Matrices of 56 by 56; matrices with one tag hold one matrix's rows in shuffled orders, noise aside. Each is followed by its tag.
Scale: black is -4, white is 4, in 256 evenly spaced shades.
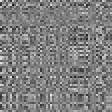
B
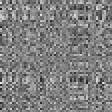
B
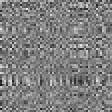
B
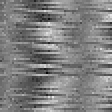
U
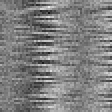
U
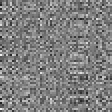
B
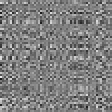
B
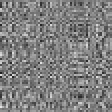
B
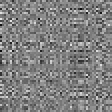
B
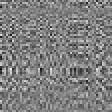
B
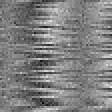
U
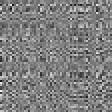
B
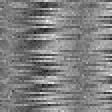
U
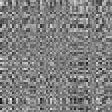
B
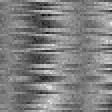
U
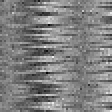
U
